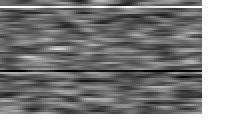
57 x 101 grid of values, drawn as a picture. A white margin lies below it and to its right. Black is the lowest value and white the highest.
Rows 4 and 36 stand out from the rest. Overall the values sit about 40% of the way up the scale. Streaks run across, left to right. There is no overall slope.
